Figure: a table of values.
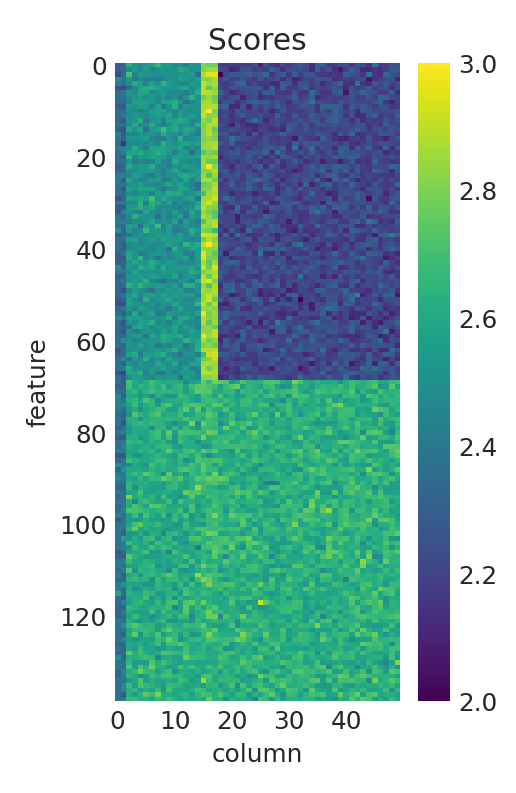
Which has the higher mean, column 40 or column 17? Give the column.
17
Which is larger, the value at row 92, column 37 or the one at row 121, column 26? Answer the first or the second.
the second
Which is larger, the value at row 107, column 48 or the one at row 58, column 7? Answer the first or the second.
the first
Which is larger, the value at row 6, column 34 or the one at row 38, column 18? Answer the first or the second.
the first
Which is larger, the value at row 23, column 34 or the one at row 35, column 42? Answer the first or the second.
the first
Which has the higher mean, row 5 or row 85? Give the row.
85
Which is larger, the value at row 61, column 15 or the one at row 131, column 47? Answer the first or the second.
the first
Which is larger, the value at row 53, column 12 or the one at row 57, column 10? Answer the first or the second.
the second
